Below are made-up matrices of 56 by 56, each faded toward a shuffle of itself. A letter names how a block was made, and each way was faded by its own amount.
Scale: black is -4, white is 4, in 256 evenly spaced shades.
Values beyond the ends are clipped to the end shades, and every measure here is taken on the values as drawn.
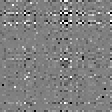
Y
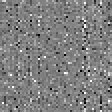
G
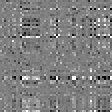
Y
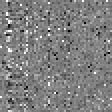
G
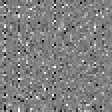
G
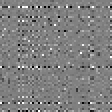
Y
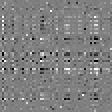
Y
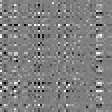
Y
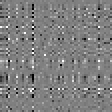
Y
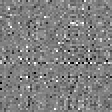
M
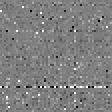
M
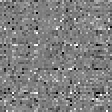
M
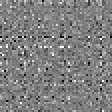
M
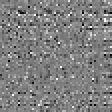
M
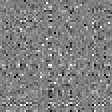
M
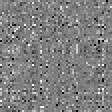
M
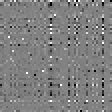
Y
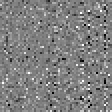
G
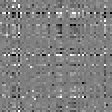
Y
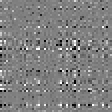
Y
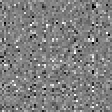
G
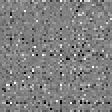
M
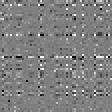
Y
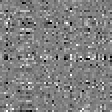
M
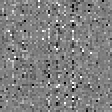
G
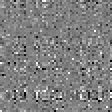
M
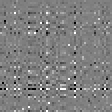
Y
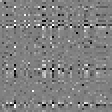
Y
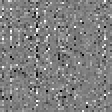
G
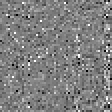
G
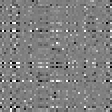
Y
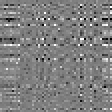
Y
